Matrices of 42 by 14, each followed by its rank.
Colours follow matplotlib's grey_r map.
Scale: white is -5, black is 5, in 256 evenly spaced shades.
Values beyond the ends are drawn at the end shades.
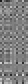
two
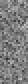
full rank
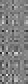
three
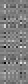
two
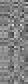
three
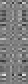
two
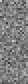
full rank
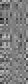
three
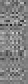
three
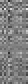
two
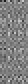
three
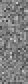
full rank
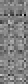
three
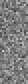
full rank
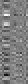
two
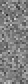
full rank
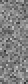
full rank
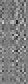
three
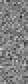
full rank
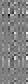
two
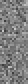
full rank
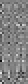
three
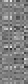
two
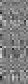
three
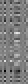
two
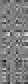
three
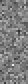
full rank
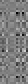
two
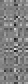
two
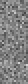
full rank
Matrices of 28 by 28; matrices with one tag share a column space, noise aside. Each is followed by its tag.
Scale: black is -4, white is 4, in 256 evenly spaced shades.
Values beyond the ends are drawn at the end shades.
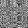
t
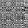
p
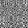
t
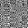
t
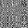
t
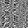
t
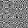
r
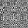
p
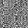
t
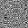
r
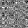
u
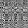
p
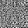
t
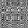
p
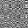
r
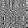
t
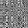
t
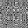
p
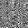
t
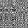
p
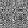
p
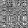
t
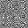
r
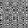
p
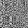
t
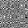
r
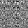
u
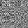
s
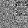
s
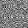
r
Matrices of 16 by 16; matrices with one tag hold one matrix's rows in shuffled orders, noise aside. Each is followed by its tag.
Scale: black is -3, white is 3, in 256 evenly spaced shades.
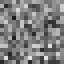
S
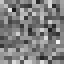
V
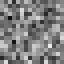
S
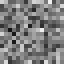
S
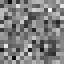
S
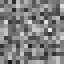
S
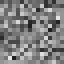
V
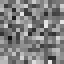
S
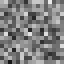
S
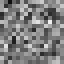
S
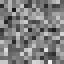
S
